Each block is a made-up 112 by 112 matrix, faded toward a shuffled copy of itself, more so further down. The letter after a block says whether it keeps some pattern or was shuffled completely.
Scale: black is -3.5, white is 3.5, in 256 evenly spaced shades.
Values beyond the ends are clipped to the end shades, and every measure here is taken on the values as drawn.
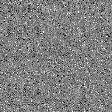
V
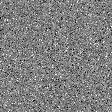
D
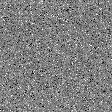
D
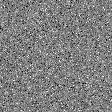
D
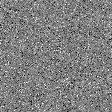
D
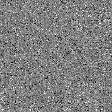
V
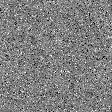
D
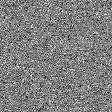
D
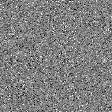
V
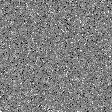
D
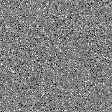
V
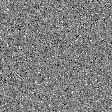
D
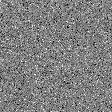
D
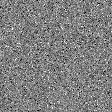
D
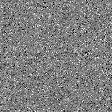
V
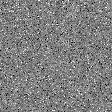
D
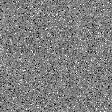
V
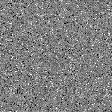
V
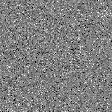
V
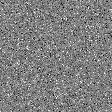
D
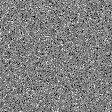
D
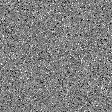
D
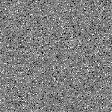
V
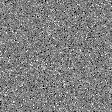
D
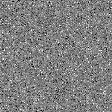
V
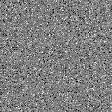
V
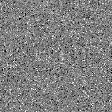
V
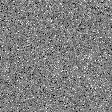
D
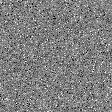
D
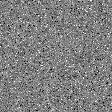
D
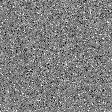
D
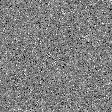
D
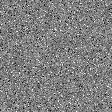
D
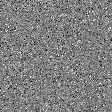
D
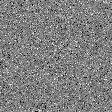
D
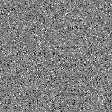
V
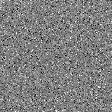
V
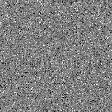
V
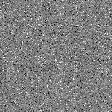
V
